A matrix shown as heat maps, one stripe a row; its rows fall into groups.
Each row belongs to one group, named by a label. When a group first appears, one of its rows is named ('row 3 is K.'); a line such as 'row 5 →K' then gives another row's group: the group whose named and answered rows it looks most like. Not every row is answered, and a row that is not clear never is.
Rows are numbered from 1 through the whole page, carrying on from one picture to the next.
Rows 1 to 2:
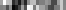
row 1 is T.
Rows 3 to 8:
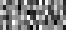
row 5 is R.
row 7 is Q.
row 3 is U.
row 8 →U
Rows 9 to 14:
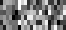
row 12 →T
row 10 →Q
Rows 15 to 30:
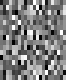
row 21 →T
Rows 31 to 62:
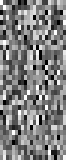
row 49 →T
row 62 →Q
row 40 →U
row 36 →Q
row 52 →R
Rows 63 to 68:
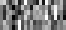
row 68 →Q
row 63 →U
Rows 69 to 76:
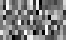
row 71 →U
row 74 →R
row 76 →T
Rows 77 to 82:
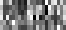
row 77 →R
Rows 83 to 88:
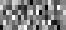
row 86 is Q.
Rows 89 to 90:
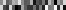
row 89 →Q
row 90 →R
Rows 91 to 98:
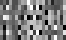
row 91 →T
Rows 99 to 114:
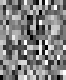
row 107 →U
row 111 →R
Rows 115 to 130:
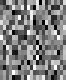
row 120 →Q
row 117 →T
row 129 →Q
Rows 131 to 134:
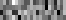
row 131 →Q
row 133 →R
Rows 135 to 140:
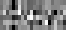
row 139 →R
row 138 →T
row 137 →Q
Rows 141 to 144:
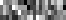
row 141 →R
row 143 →Q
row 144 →T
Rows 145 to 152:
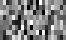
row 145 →U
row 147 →U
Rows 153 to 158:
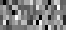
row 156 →R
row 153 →T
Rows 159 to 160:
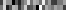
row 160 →U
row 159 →T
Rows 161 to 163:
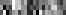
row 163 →U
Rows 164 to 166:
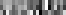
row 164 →R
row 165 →R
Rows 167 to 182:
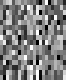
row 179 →U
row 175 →U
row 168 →T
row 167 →R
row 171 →R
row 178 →R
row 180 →T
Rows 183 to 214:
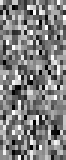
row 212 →U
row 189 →T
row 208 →Q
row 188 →R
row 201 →T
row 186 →Q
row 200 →R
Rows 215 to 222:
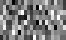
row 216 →U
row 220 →Q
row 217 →Q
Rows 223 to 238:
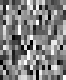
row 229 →Q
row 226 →R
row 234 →T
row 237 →U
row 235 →R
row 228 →Q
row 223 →T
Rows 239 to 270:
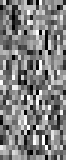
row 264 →T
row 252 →U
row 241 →T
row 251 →U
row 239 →U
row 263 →R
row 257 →U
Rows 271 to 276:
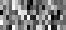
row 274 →T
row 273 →R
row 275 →U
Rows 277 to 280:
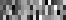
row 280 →U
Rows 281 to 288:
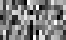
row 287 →U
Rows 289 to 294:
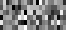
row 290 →T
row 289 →U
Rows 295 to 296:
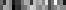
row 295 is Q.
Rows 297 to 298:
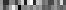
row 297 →T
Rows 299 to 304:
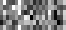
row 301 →Q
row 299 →Q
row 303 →R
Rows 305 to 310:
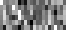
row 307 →Q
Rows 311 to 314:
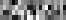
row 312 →R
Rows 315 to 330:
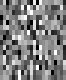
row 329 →Q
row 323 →R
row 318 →R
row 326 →U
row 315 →U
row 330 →Q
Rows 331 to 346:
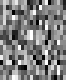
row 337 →T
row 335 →U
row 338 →T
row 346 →Q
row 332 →U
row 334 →Q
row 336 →R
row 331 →R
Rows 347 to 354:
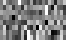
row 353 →T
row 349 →R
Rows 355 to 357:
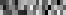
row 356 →T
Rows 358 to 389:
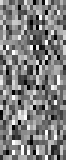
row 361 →U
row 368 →Q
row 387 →T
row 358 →U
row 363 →U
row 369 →R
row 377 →Q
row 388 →T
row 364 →Q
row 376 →T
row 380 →R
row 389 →R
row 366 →R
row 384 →R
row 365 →Q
